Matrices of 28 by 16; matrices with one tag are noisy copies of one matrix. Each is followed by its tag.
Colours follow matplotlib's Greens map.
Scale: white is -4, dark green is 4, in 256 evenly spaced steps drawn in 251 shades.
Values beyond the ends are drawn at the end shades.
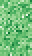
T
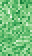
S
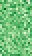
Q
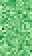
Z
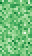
Q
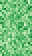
Q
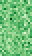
Q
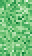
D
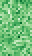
S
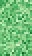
D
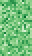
Z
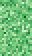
Z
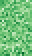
D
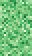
Z
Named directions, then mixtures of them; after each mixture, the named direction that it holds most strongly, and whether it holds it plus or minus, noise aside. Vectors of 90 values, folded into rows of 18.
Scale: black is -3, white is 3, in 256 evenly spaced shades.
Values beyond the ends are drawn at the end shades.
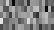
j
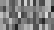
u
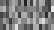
u, minus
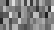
u, minus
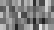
u, plus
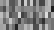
u, plus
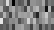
j, plus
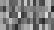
u, plus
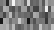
j, minus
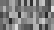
u, minus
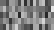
u, minus
